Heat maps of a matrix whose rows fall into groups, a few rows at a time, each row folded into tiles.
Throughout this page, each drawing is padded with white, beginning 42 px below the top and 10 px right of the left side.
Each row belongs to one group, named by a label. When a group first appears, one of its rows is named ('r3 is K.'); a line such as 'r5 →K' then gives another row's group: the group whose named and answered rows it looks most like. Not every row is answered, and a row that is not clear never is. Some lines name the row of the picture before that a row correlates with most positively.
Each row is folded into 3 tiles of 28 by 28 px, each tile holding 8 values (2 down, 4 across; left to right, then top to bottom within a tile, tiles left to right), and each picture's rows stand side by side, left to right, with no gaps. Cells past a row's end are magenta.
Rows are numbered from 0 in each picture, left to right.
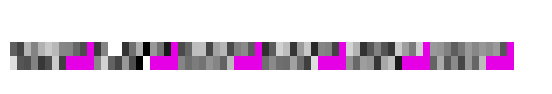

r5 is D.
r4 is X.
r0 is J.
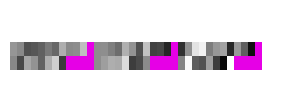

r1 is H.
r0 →X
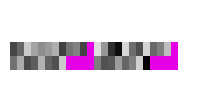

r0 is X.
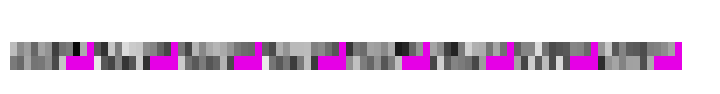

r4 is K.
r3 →J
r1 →J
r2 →J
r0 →H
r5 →D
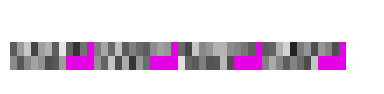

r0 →H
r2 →J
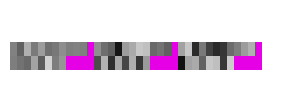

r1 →D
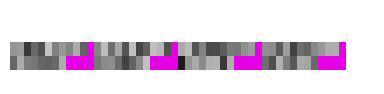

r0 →D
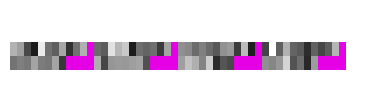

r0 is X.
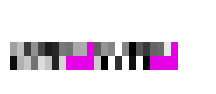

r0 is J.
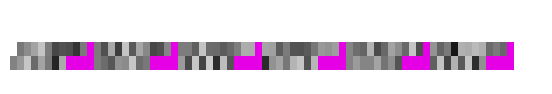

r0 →H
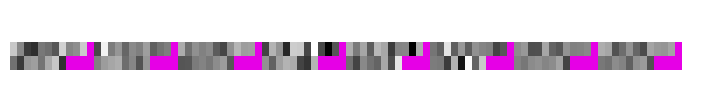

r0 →X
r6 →X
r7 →X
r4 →H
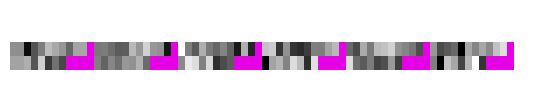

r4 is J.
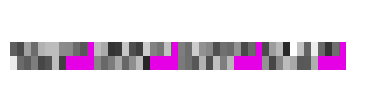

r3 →H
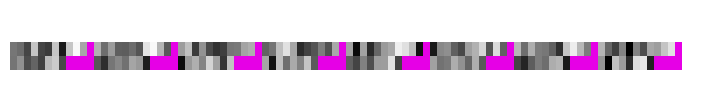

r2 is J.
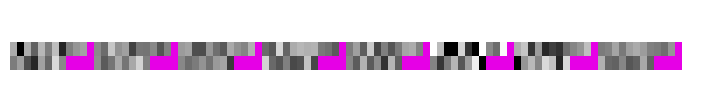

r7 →J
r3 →J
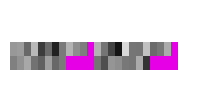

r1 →X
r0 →X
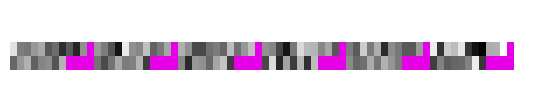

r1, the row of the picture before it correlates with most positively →1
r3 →D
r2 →X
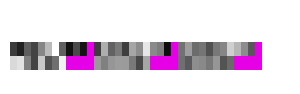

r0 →K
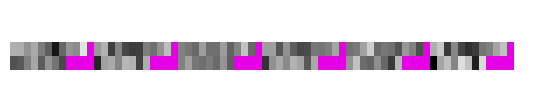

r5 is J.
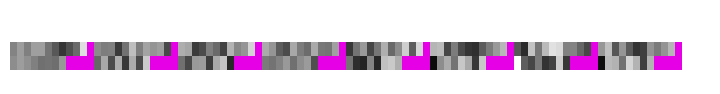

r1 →D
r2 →X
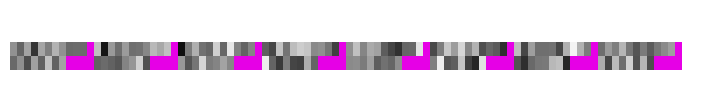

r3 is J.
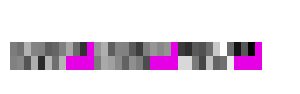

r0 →D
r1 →X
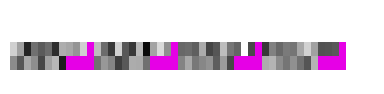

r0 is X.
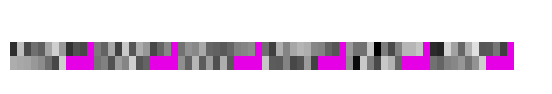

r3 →J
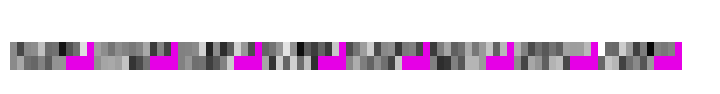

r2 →D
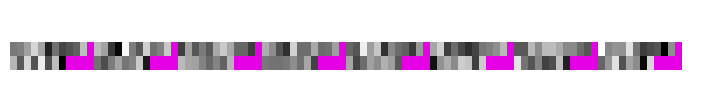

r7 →H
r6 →J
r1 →X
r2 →K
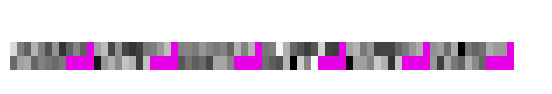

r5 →X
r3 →D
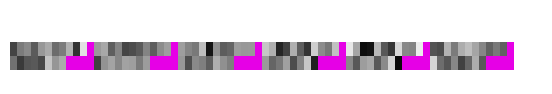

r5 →J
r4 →X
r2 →X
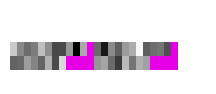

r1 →K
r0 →H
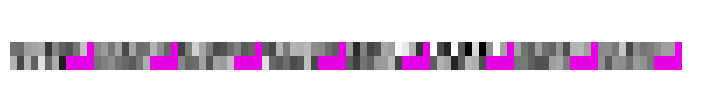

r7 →X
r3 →J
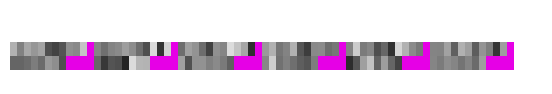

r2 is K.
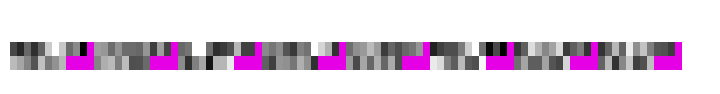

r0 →K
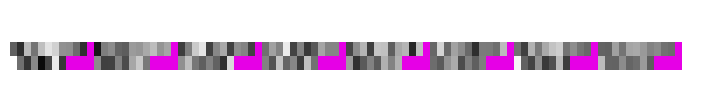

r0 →J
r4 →H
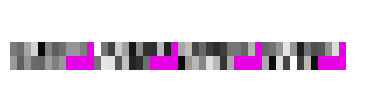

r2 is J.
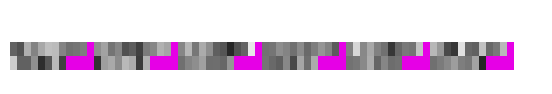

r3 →D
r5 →X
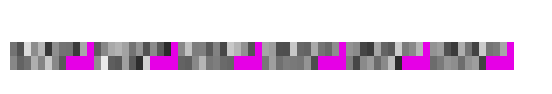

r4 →X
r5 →X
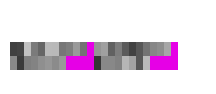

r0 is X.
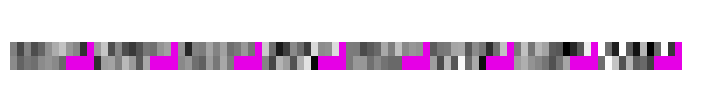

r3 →X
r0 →K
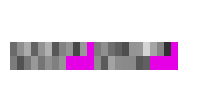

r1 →K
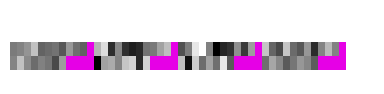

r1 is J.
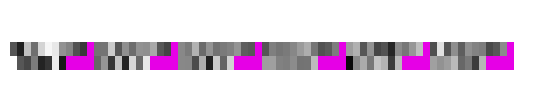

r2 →D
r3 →K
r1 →D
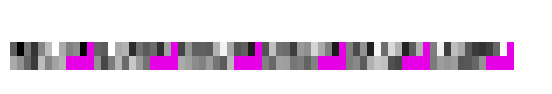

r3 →K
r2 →K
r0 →K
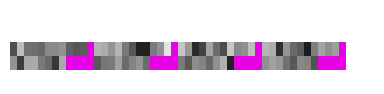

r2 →X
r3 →X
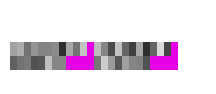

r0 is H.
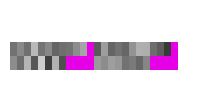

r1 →K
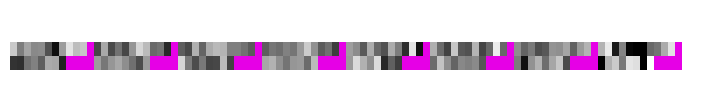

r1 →K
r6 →X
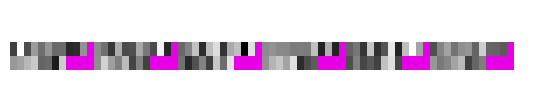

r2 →H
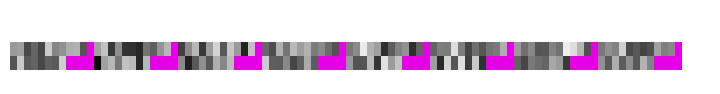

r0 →D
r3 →J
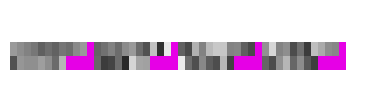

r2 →J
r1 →H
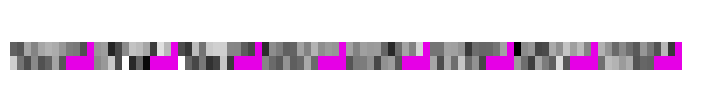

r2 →J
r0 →J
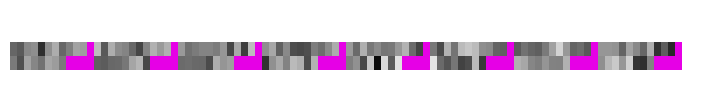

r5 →J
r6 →K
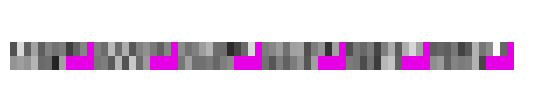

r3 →H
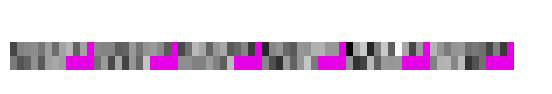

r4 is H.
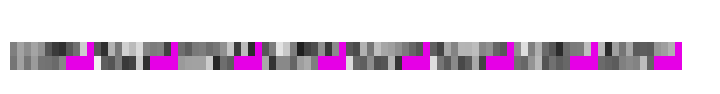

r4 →J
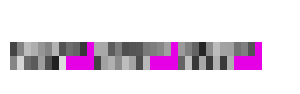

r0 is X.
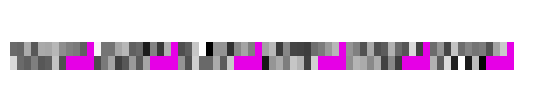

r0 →J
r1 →H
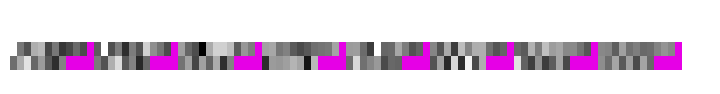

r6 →J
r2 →D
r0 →H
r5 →D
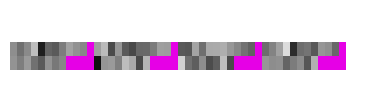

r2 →J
